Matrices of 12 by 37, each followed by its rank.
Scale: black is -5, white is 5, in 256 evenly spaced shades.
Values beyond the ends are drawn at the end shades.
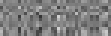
two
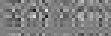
two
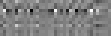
two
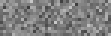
full rank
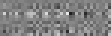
two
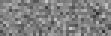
full rank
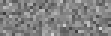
full rank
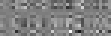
two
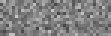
full rank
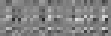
two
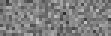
full rank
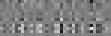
two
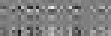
two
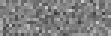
full rank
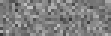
full rank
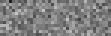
full rank
